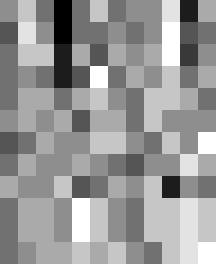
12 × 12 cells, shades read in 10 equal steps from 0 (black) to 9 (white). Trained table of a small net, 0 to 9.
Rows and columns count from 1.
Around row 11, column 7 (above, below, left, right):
5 7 7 4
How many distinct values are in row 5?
4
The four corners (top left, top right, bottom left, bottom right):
5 6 4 9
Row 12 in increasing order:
4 4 5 5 6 6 6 7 7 7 8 9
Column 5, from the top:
4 4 6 3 6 3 5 6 3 9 9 7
